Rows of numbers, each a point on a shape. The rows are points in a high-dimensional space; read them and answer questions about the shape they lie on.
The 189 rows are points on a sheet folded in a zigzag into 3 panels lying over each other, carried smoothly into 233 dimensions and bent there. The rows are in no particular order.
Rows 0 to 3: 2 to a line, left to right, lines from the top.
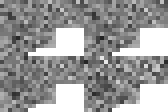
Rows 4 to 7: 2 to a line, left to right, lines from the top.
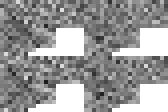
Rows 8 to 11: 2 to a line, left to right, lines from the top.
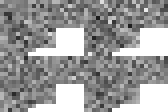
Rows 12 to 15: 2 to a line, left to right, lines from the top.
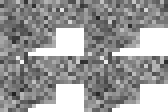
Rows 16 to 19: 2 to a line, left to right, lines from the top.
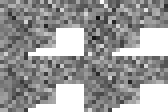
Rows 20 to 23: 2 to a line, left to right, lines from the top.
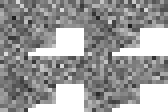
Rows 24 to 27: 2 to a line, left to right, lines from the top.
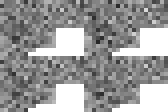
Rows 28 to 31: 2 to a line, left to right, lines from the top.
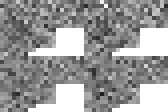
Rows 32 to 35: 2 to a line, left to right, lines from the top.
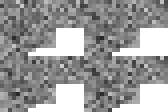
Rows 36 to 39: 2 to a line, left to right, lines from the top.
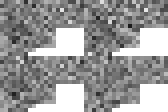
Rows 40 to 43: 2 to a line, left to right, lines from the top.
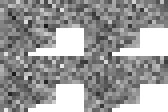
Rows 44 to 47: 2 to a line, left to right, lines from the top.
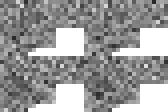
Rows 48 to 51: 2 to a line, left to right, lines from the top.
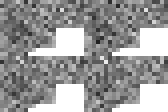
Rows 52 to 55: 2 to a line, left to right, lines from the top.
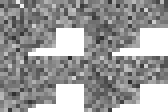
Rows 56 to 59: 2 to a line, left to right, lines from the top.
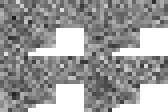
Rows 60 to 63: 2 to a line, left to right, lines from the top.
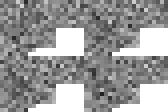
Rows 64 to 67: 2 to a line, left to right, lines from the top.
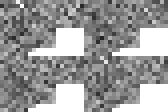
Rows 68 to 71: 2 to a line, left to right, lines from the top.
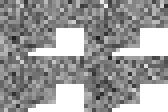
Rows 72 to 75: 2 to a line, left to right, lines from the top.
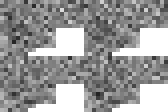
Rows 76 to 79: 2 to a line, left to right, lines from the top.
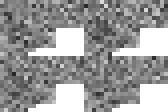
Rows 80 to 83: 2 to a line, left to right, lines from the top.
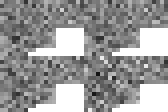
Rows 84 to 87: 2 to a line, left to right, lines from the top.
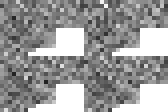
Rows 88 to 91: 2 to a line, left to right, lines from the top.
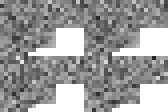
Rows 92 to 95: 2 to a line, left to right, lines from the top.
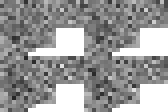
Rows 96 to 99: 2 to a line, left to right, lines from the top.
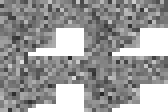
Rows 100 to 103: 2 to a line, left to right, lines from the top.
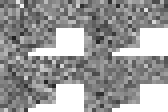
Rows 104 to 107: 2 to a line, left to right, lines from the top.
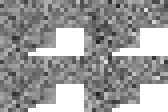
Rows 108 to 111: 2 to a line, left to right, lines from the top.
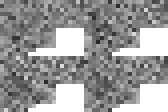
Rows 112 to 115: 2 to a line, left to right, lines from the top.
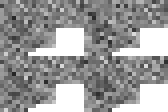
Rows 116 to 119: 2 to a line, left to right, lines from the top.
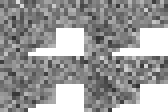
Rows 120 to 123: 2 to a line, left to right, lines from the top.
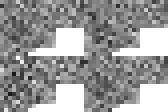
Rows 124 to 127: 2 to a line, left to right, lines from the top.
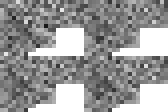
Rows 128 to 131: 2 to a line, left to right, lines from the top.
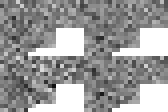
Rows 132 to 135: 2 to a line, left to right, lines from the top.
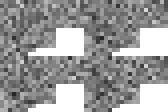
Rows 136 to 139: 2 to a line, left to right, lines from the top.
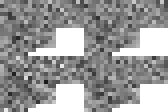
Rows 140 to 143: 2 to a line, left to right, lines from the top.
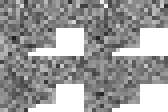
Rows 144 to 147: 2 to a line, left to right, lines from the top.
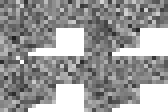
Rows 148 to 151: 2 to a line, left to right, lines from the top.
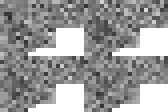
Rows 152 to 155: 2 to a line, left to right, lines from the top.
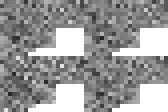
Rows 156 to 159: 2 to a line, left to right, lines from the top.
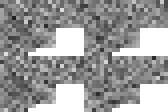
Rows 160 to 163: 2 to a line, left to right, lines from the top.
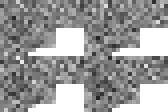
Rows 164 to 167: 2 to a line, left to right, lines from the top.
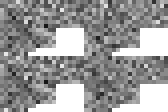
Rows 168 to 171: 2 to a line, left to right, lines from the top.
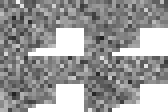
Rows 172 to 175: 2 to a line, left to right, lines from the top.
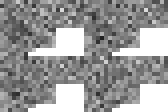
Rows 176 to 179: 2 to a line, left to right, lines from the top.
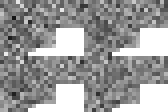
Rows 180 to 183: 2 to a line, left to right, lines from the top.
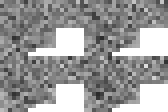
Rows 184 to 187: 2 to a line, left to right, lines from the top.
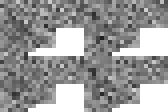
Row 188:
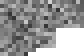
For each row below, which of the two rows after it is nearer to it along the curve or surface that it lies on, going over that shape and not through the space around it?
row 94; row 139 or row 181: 139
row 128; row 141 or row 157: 157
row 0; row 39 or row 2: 39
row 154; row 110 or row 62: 110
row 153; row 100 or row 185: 100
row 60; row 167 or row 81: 81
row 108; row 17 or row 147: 17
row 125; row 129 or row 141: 141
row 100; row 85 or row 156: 85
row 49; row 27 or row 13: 27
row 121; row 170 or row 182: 182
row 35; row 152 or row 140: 152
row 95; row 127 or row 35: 127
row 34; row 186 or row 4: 186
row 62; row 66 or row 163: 66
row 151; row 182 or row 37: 37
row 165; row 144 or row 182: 144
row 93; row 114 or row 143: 114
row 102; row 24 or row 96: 24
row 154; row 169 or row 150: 150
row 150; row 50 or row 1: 50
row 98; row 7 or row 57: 57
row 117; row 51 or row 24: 24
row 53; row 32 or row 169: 32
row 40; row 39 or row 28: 28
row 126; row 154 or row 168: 154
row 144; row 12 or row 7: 12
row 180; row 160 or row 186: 160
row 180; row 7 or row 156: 156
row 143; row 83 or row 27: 83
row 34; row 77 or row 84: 77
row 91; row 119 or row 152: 152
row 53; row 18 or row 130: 18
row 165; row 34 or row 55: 34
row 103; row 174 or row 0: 0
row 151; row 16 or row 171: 16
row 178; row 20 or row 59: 59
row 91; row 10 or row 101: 10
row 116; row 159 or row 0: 0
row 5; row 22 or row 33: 22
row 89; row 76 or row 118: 118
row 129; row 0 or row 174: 0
